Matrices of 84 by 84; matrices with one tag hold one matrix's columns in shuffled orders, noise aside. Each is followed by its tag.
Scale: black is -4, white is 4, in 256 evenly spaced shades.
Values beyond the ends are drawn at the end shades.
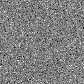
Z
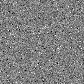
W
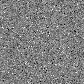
W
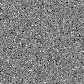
Z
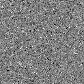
W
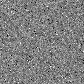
Z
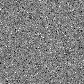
W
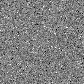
W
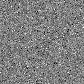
W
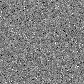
Z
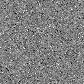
W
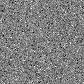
Z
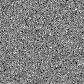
W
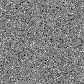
Z
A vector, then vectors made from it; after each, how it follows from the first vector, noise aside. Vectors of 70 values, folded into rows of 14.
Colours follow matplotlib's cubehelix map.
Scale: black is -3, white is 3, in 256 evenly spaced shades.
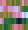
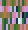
sign-scrambled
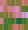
shrunk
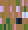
partly zeroed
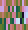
sign-scrambled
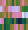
copied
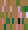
partly zeroed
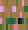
partly zeroed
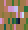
partly zeroed
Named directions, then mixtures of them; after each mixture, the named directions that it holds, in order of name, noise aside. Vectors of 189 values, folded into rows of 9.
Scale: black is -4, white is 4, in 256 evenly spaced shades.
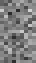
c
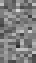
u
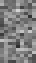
u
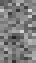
c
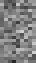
c, u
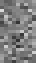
c, u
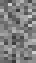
c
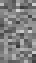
u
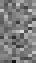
c, u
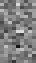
c, u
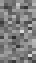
c, u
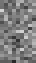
c, u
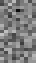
c, u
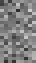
c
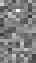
c, u
